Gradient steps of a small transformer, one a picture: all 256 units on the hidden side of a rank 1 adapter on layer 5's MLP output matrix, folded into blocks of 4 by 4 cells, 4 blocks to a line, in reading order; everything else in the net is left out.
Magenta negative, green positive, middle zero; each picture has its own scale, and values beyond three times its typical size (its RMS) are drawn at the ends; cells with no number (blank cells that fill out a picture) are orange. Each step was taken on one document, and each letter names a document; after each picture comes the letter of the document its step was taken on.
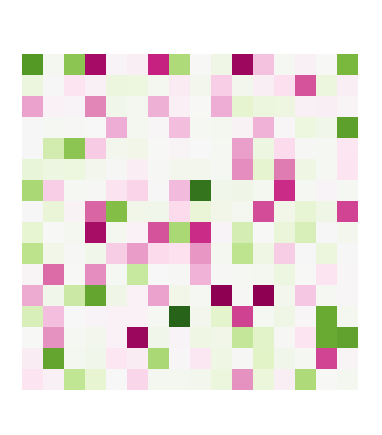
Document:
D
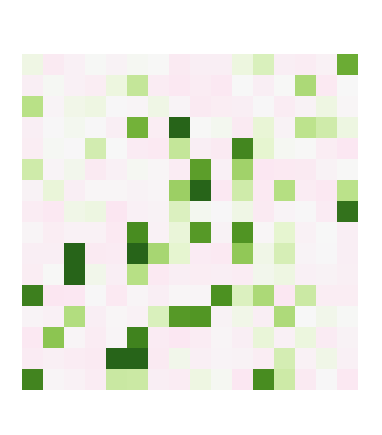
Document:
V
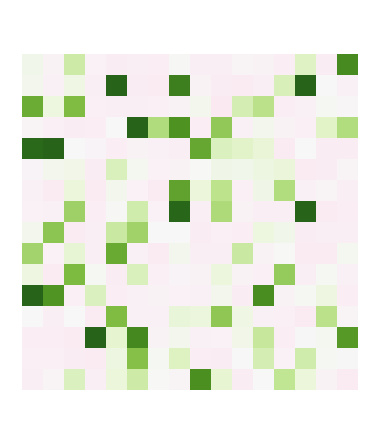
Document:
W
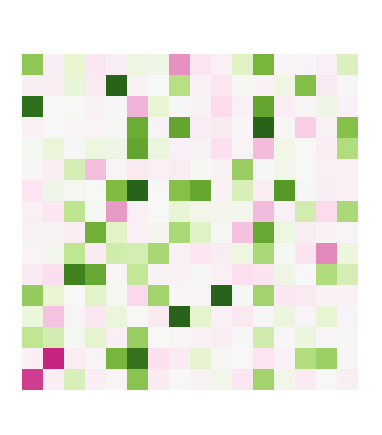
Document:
D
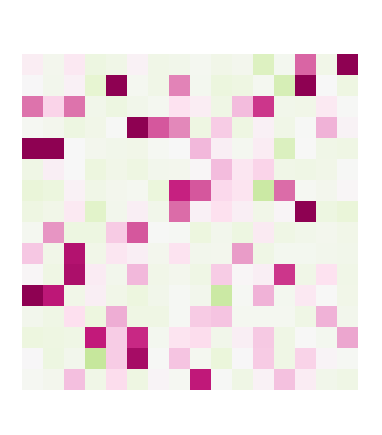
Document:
W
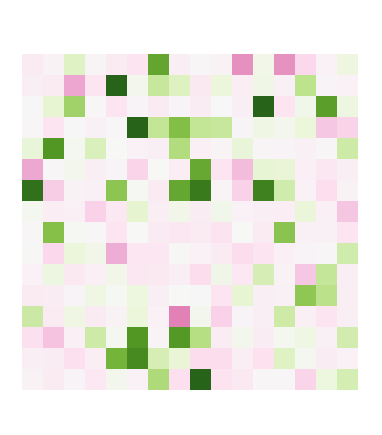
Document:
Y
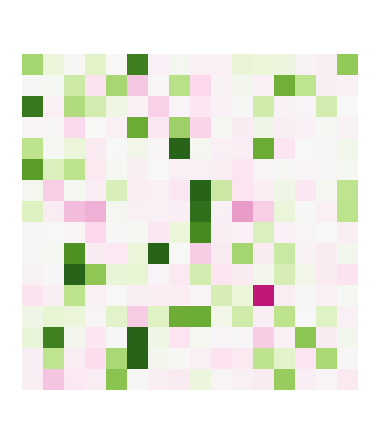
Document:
V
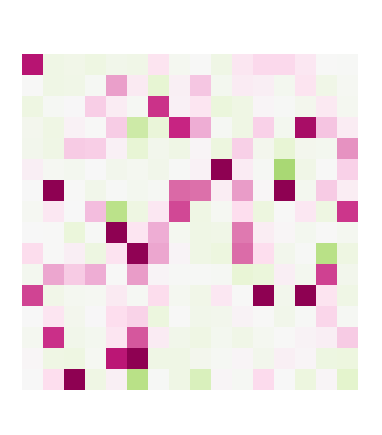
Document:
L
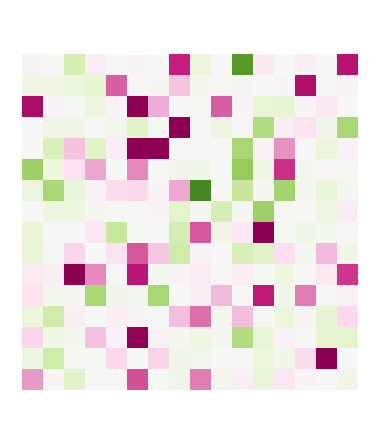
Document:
D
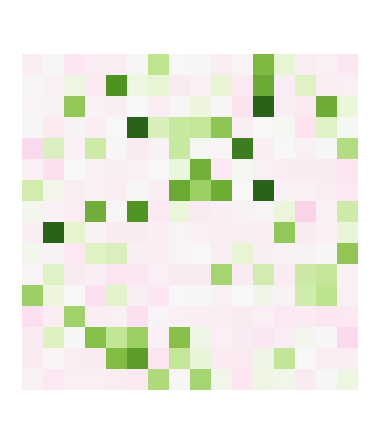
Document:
Y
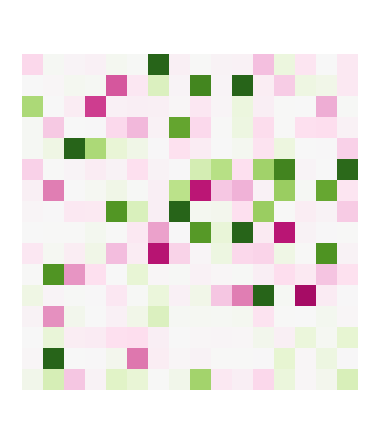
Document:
L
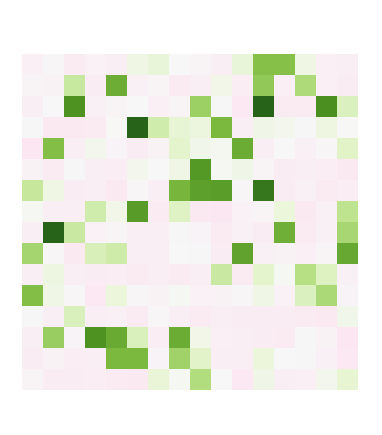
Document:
Y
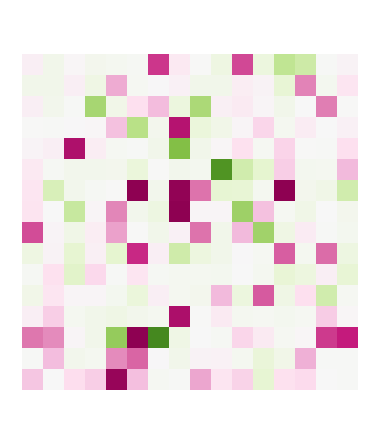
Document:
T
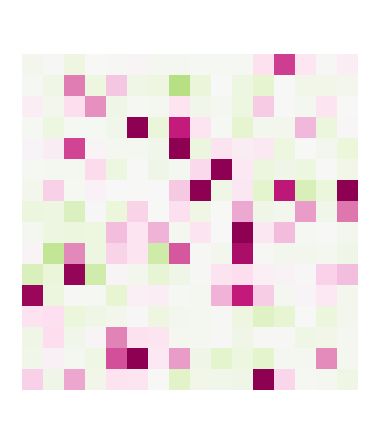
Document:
T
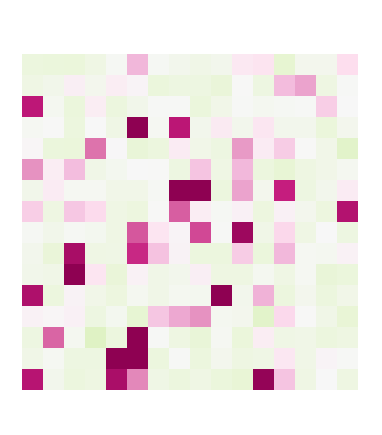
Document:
V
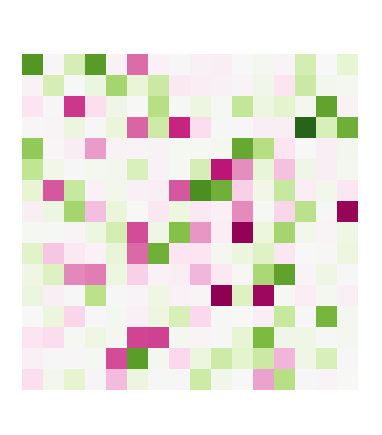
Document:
V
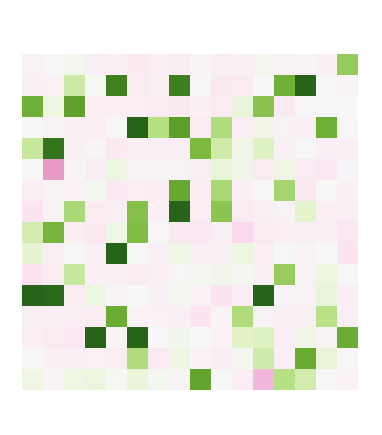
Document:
W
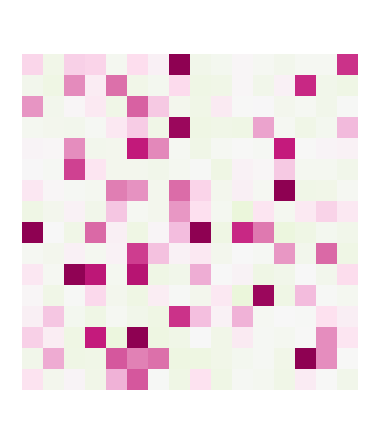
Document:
D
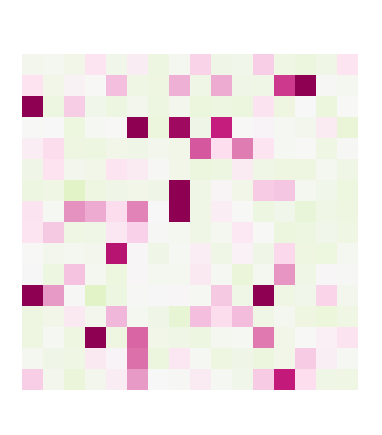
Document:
W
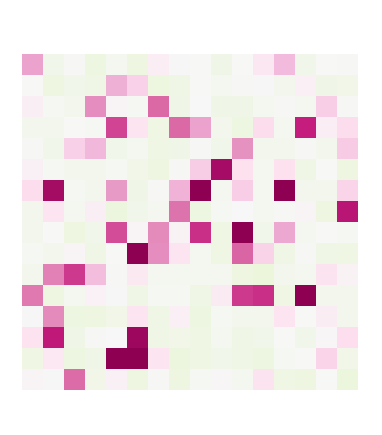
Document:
L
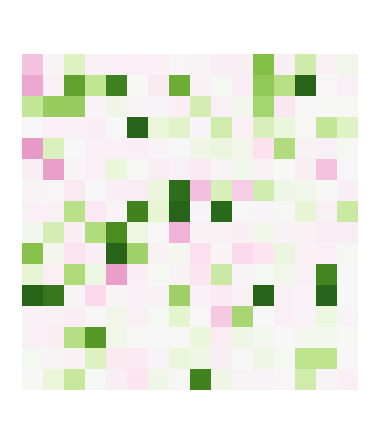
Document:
W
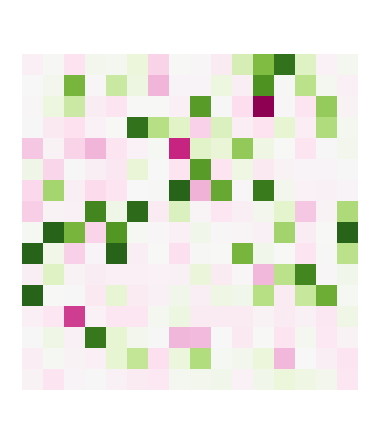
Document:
Y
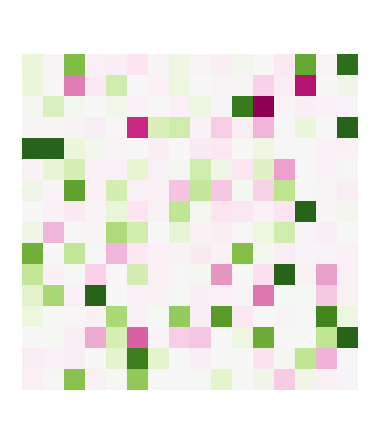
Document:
W
